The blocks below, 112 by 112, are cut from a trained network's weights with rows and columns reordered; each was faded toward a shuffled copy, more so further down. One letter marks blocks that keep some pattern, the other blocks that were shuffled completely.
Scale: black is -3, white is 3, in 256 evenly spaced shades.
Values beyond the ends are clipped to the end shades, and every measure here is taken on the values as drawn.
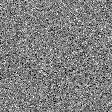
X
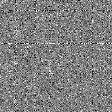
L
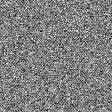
X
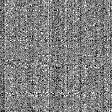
L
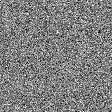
X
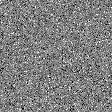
X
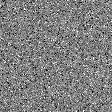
X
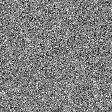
X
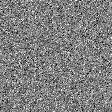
X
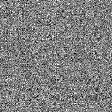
L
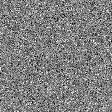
X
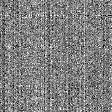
L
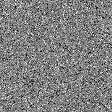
X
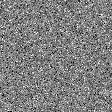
X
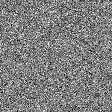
X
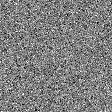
X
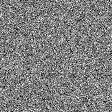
X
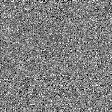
L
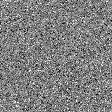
X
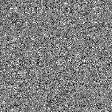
L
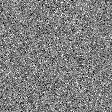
X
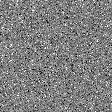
X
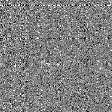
L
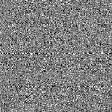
L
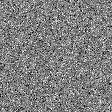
X
